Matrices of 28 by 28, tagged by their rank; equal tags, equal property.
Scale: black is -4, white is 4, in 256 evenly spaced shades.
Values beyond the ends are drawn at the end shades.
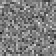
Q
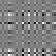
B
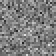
Q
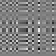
B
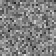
Q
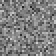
Q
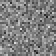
Q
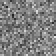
Q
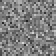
Q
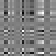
B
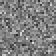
Q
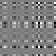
B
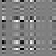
B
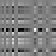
B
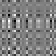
B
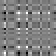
B
